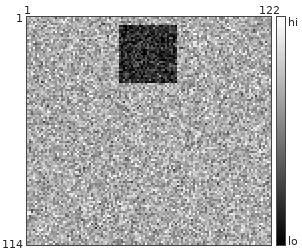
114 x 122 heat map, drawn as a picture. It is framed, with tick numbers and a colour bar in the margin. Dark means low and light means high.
The top middle is the ninth with the lowest average. In the top middle lies a patch that is lower than the rest. Most values sit high, with a long tail of low ones.
